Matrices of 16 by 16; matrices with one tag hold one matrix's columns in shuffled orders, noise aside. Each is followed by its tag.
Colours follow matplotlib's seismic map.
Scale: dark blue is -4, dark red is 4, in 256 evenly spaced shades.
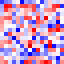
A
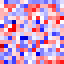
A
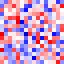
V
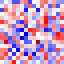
V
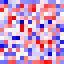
A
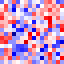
V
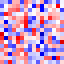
V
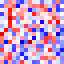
V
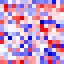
A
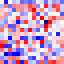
A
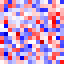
V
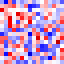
V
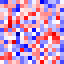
V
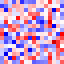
V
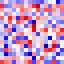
A
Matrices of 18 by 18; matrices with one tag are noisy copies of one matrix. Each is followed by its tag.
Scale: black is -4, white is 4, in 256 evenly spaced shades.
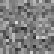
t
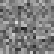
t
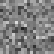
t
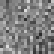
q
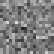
t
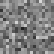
t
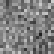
q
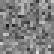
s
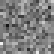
s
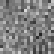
q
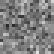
s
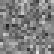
s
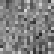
q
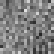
q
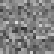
t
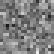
s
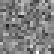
s
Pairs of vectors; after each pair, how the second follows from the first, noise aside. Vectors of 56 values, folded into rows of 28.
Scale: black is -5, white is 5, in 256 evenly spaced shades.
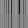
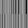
wrapped around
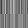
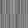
shrunk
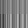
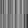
wrapped around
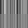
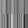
wrapped around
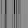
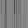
shrunk
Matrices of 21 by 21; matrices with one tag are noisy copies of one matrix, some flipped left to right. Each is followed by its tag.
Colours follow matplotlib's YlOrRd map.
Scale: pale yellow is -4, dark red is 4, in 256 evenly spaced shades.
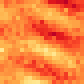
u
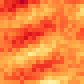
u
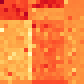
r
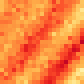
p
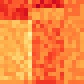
r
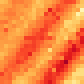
p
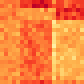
r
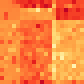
r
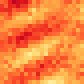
u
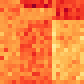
r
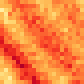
p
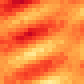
u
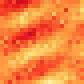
u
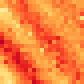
p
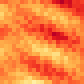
u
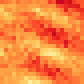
u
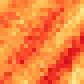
p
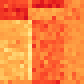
r
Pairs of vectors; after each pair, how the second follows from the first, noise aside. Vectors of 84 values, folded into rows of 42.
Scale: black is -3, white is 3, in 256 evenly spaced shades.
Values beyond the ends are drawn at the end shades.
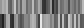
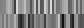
wrapped around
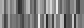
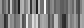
reversed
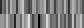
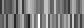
sign-scrambled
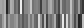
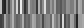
reversed
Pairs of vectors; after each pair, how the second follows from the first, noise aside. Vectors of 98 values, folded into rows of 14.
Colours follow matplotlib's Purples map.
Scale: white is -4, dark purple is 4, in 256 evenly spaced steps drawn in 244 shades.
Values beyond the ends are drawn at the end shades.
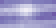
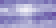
copied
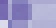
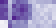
scaled up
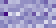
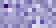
shuffled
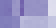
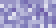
shuffled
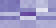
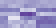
reversed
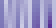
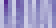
reversed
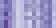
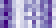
scaled up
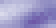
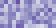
shuffled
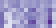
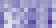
copied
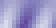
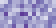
shuffled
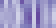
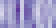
reversed
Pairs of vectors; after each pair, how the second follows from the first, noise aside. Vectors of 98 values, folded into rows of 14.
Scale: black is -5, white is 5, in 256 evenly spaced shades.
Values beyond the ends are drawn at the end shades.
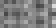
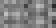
negated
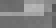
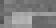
reversed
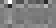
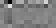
negated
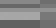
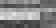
scaled up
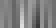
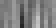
negated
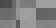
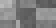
negated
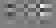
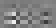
reversed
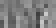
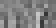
negated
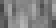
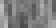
negated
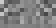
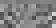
reversed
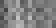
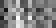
scaled up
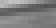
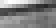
scaled up
